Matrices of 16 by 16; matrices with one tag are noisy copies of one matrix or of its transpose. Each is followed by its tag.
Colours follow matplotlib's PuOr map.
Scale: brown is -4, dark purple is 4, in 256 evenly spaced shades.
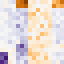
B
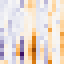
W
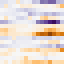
W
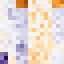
B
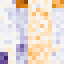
B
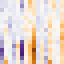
W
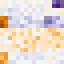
B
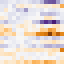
W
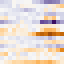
W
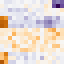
B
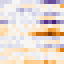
W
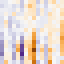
W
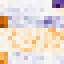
B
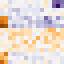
B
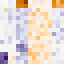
B
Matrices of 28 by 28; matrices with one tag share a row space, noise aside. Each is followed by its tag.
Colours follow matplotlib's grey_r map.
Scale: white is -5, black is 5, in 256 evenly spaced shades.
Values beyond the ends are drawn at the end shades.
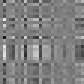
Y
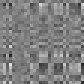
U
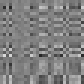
U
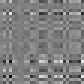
U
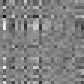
Y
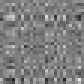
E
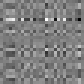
E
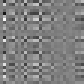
Y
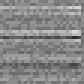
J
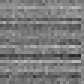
J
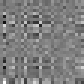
Y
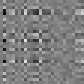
Y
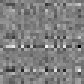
E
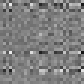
U
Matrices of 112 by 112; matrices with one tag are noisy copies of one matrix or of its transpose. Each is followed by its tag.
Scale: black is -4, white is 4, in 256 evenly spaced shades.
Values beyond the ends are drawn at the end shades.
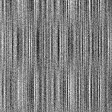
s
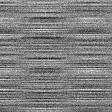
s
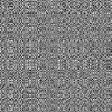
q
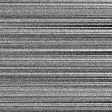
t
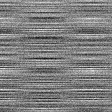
s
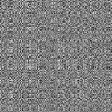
q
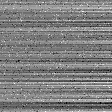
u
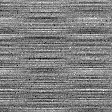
s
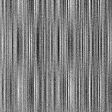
s
